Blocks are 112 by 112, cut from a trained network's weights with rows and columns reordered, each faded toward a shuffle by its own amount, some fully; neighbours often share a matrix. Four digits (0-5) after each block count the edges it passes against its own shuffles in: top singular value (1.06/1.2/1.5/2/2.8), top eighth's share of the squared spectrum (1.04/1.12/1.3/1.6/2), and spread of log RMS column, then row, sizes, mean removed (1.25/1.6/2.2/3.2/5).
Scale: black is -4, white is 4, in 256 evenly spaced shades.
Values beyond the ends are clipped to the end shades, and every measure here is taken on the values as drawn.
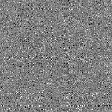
4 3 2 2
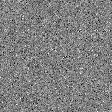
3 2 0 1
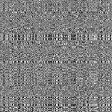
5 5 2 4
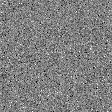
2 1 0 0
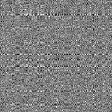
5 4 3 3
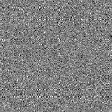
4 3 2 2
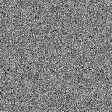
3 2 0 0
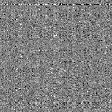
4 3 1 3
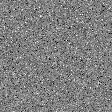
0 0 0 0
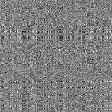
4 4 1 3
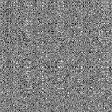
4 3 1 3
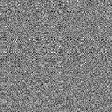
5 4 2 3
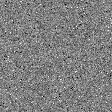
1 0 0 0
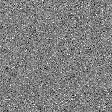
3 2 0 1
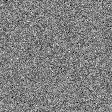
0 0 0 0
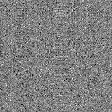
3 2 0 1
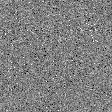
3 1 0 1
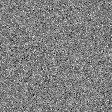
2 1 0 0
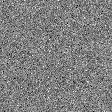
0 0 0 0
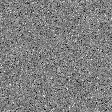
1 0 0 0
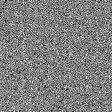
3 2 0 1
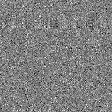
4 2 0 1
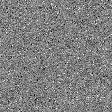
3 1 0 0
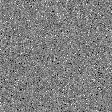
0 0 0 0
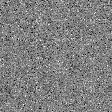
3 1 0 0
